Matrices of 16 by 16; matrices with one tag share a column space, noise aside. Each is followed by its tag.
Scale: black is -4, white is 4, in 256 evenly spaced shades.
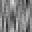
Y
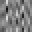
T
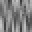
Y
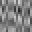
T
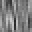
Y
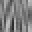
Y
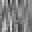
Y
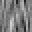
Y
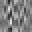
T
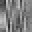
Y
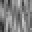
Y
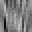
Y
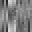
Y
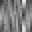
Y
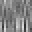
Y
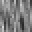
Y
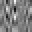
T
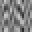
T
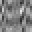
T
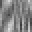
Y
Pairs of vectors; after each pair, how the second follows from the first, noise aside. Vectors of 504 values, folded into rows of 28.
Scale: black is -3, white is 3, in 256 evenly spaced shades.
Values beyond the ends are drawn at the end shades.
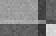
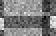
wrapped around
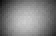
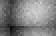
wrapped around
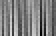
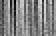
reversed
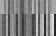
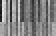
reversed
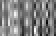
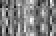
wrapped around
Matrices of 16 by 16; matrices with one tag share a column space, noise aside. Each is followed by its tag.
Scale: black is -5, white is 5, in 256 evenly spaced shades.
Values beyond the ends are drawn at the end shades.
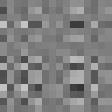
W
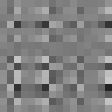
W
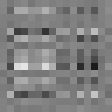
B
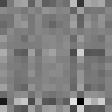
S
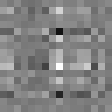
B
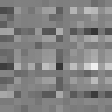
B
